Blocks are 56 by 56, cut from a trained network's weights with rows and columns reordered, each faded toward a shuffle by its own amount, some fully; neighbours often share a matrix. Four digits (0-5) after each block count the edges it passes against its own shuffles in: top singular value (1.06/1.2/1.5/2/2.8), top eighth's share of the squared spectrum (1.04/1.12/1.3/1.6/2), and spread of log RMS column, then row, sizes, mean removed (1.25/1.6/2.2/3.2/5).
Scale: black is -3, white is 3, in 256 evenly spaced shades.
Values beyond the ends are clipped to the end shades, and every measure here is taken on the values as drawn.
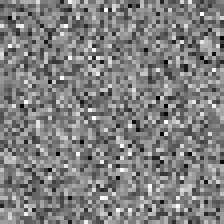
0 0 0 0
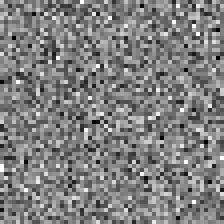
0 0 0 0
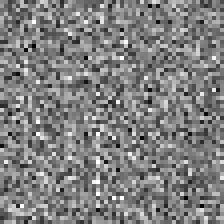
2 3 1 1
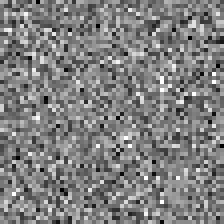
0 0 0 0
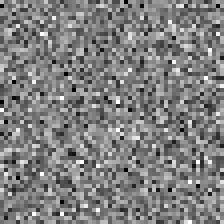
1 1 0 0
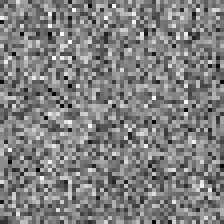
2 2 1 0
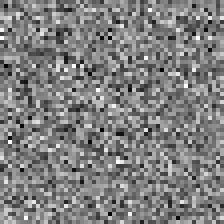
2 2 1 1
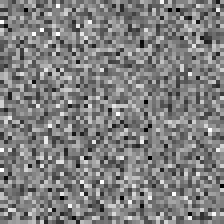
0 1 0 0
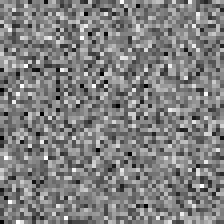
0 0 0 0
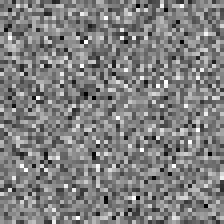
0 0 0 0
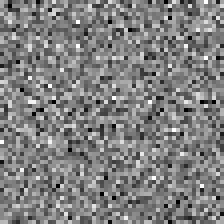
2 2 0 1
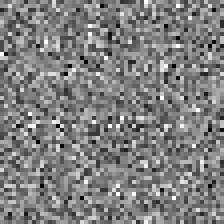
2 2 0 1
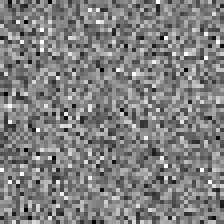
0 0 0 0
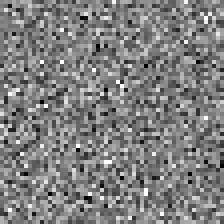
0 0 0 0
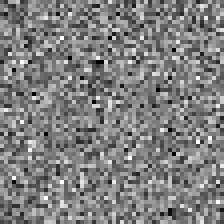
2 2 0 1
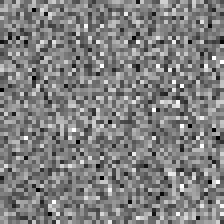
1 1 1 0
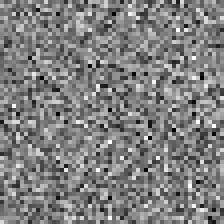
1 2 1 1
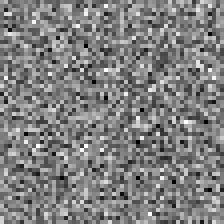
1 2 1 0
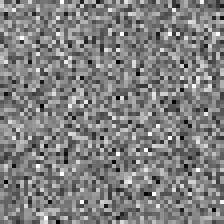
0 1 0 0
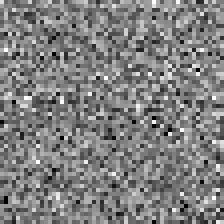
2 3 1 1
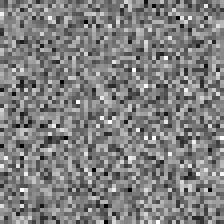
1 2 1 1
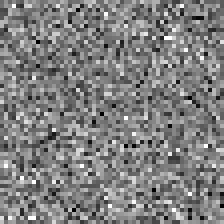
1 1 0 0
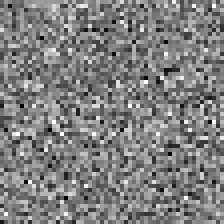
3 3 0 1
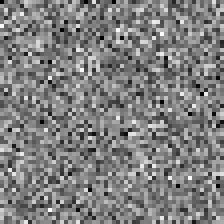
2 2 0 0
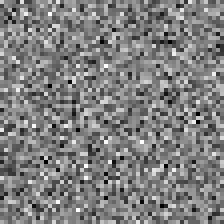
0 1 0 0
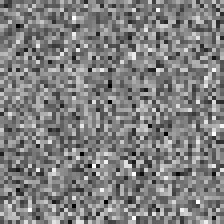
3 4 1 2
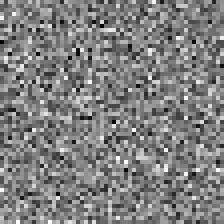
1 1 0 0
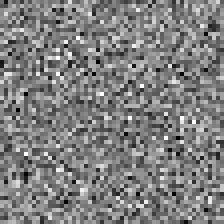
1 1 0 0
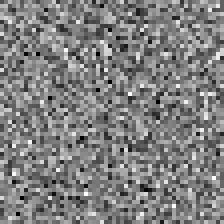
0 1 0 0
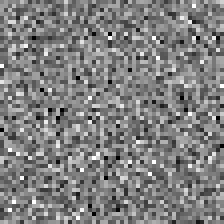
0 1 0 0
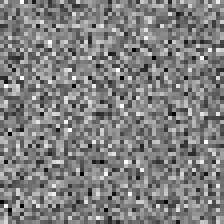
2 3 0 2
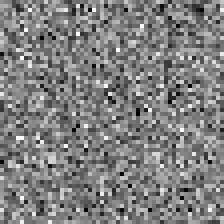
2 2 0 1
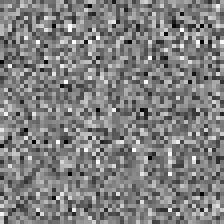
2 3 0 2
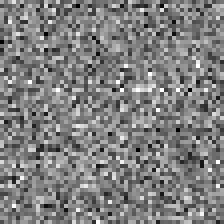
2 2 0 1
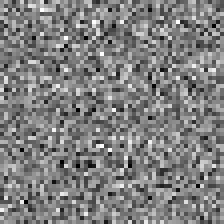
2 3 2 2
